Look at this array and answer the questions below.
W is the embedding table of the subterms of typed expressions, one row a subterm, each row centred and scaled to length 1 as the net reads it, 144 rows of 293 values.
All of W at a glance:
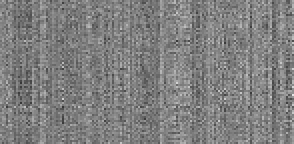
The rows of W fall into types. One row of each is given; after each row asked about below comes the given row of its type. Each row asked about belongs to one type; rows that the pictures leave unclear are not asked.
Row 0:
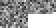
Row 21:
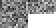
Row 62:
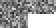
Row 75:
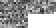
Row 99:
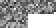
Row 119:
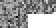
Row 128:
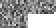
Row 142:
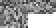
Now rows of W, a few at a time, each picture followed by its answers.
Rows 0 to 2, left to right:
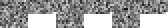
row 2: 75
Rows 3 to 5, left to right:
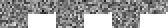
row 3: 62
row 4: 142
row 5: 0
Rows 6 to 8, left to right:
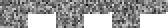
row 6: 142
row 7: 119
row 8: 75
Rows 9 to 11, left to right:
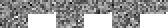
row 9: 0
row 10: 75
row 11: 21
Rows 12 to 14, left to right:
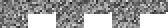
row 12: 142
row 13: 99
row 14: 99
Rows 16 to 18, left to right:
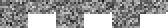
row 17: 142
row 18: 0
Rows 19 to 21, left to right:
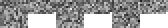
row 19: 142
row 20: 99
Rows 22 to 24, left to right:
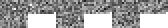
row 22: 128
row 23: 21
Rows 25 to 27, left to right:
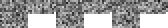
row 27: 142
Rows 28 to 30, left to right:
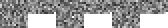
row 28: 128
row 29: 62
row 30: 0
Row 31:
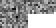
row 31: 21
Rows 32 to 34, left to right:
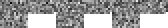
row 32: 128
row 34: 99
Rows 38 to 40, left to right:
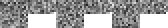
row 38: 75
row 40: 128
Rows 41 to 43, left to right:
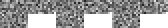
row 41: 128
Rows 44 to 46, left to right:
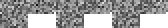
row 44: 62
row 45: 0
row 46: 0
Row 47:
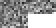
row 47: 142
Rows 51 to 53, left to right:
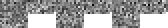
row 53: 75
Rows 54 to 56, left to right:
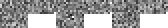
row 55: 62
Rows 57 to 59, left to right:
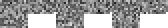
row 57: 142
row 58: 62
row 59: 128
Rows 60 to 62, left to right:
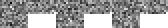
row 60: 21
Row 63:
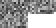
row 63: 128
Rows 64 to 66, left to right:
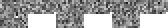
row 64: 142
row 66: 75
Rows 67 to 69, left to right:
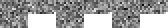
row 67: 62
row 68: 0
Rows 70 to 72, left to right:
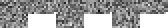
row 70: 99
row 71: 62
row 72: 142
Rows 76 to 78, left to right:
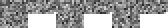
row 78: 119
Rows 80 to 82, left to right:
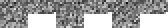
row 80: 99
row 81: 75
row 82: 99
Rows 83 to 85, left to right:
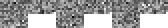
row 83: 75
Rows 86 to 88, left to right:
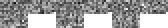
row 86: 75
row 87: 75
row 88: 128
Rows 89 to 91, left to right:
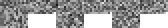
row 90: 21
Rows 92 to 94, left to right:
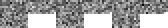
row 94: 119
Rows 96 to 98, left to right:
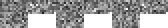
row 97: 0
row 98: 128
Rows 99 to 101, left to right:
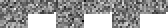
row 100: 21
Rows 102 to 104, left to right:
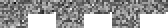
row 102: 75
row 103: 99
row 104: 142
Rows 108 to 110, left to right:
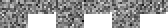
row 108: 128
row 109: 21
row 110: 119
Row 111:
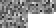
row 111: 128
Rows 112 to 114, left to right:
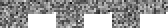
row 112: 0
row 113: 75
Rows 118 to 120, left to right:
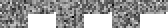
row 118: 75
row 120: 21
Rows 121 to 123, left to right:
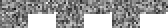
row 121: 21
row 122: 75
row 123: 142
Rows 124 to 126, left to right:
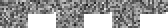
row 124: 0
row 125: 119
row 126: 75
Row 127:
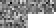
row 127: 128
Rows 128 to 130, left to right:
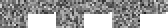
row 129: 142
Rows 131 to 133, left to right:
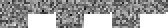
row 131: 62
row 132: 128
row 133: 142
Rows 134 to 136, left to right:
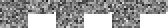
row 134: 62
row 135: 99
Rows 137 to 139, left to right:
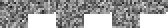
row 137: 0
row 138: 0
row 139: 142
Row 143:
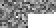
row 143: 62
